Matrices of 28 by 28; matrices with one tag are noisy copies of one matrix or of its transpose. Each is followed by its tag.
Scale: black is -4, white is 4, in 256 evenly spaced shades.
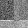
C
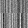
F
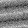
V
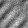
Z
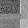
C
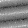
V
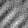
Z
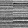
F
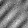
Z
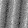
V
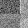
C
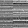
F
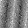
V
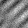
Z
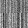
F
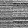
F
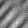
Z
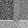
C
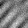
Z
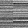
F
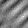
Z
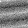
V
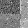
C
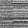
F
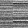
F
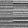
F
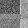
C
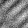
Z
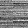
F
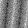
V
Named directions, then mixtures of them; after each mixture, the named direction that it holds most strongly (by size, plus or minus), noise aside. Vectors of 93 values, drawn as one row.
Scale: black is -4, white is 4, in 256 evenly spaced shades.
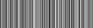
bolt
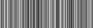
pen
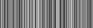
pen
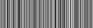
bolt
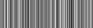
pen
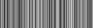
pen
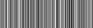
pen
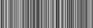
pen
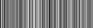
pen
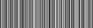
bolt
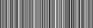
bolt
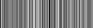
pen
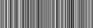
pen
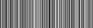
bolt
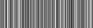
pen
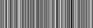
pen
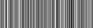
pen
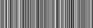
pen
